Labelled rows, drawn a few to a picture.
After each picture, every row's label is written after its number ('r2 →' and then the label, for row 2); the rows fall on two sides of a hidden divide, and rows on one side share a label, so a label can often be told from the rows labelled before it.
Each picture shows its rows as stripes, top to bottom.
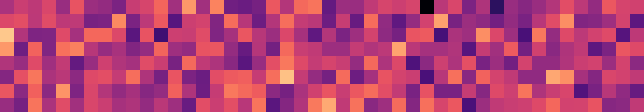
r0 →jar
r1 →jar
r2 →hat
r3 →jar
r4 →jar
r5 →jar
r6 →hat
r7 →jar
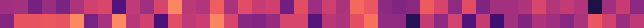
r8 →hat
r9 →jar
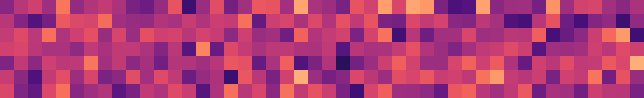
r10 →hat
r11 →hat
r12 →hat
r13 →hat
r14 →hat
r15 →hat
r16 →hat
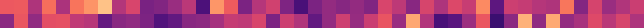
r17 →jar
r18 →hat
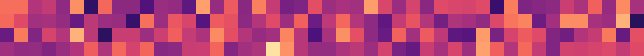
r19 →jar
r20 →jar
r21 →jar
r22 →jar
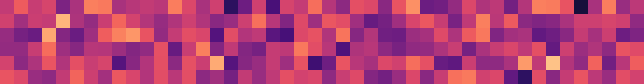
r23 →hat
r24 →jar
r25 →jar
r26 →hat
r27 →hat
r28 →jar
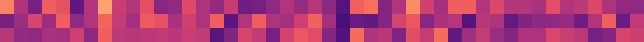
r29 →hat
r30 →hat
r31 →hat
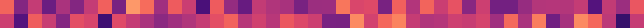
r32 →jar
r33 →jar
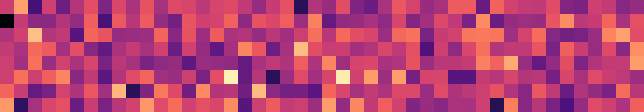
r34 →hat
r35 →jar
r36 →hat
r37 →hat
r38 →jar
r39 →jar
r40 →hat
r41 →jar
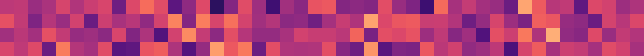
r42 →hat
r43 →hat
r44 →hat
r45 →hat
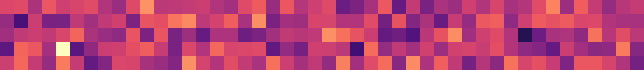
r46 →hat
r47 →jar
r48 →jar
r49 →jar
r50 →jar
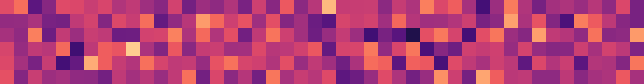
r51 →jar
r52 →jar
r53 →jar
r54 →hat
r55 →hat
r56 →jar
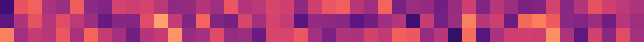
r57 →jar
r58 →hat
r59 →hat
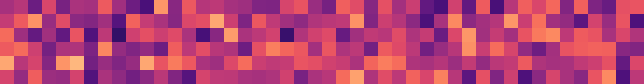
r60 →hat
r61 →jar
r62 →hat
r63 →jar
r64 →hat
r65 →jar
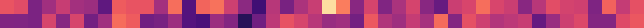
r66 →jar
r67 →jar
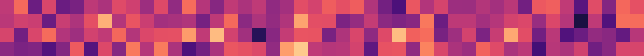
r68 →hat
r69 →hat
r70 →hat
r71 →jar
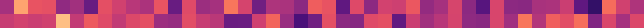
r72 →hat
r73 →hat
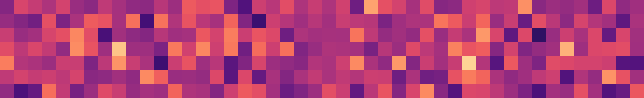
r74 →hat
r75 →jar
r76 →jar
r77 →jar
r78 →jar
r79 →hat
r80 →hat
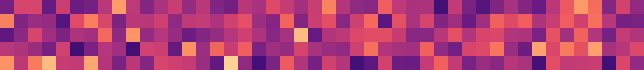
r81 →jar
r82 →hat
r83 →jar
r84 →hat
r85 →jar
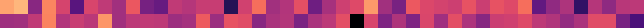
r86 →hat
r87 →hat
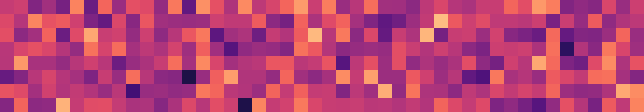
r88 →hat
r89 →jar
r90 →hat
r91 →hat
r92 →hat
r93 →jar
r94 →hat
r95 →jar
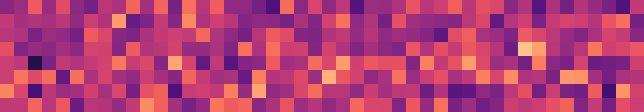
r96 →jar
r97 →jar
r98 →hat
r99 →hat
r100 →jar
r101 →jar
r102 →hat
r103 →hat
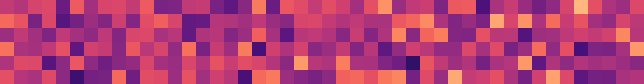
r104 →jar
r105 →hat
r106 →jar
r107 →hat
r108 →jar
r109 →jar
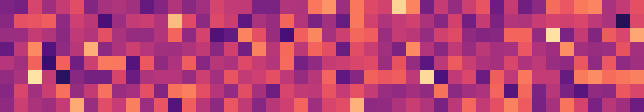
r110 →jar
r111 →jar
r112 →hat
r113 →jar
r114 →jar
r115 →hat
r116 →hat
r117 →jar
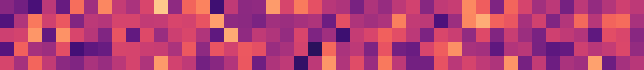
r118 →hat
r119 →jar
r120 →jar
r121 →jar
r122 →jar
